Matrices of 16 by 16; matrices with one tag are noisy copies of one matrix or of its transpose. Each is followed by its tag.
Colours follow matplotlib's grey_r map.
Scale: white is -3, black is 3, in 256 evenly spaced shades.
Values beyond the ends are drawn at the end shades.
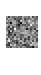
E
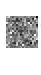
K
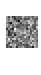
E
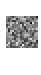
K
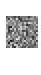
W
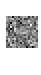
E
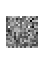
W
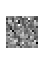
E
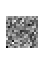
K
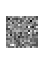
W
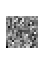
K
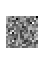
K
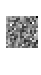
K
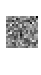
K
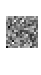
K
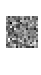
E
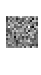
W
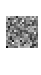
K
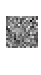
W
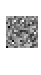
K
